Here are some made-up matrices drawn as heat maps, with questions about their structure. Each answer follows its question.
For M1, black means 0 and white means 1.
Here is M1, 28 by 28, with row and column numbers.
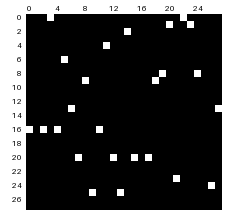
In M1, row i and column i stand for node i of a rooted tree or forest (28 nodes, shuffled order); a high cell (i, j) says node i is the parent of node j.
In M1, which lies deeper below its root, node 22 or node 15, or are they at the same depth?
the same depth
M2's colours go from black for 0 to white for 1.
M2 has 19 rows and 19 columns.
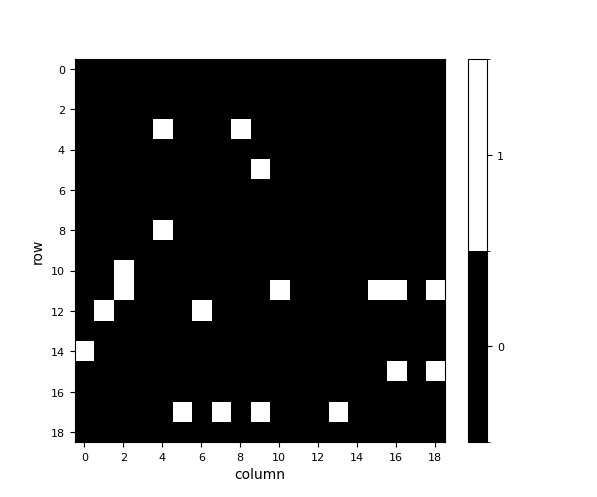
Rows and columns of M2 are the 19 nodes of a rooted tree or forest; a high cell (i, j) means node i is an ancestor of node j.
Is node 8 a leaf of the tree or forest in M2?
no
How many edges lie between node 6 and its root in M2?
1
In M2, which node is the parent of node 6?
12
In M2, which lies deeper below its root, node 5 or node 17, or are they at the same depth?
node 5
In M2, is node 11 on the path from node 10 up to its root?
yes
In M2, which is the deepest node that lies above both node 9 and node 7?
17
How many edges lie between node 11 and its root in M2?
0
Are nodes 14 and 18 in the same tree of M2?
no
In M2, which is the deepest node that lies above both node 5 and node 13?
17
